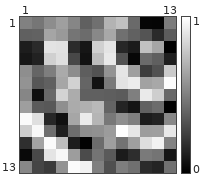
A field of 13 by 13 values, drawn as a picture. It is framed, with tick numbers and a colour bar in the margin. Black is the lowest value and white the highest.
Mirror symmetry: none. Ninth with the lowest average: top right. Slope: none. Rings: centred on the top right.
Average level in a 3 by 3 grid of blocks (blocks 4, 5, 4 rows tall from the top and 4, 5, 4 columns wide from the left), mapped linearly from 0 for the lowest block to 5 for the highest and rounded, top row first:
4 4 0 / 4 5 4 / 5 4 5
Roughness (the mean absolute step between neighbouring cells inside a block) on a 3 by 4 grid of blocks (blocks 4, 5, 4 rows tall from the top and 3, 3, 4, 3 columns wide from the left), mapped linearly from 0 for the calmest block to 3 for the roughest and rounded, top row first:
0001 / 0012 / 3302
